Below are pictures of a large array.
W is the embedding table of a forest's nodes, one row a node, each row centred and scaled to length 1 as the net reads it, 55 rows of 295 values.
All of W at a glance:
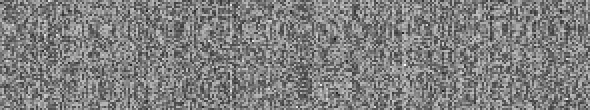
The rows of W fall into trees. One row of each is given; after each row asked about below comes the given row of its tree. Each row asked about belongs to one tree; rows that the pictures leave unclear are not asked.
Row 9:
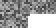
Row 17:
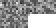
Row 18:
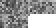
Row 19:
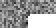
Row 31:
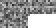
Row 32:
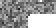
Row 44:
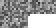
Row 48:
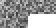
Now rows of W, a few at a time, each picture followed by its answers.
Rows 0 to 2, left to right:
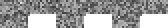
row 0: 9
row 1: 17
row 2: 9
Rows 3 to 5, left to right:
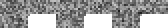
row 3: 18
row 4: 9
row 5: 31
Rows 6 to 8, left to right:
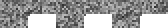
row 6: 31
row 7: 18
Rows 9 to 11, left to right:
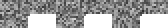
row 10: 44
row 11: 19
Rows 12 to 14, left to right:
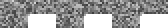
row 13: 17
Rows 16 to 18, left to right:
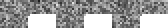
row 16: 17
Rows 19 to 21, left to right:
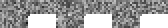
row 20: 18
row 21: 44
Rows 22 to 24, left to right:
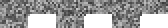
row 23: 19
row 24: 9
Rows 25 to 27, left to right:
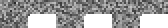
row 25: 32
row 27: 17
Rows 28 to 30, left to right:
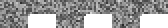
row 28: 17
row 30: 17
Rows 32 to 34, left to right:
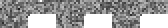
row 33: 9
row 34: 18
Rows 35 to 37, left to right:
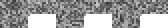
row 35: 18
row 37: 48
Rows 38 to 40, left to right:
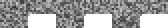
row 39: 48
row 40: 32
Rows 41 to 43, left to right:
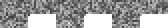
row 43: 9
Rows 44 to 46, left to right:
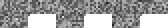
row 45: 9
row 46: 44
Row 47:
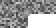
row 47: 48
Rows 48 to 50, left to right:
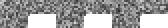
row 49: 9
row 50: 31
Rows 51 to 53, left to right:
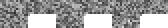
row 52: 17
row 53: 44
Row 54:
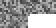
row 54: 17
